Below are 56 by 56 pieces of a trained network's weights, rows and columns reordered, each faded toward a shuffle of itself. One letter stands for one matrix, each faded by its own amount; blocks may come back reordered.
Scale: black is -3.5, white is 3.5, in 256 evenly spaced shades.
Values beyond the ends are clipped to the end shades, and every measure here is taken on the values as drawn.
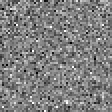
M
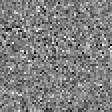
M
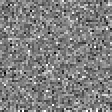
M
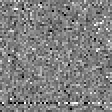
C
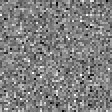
C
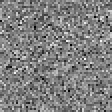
M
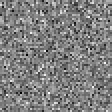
M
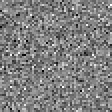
M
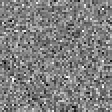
M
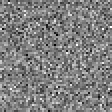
M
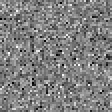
M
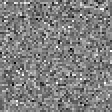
M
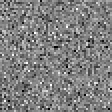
M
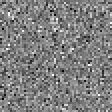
C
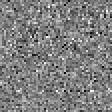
M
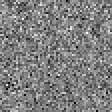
M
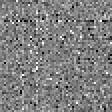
C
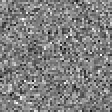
M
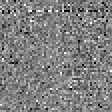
C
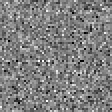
M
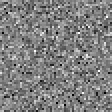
M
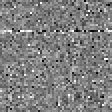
C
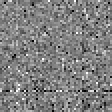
C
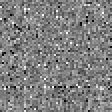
C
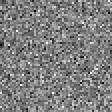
M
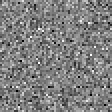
M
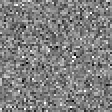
M
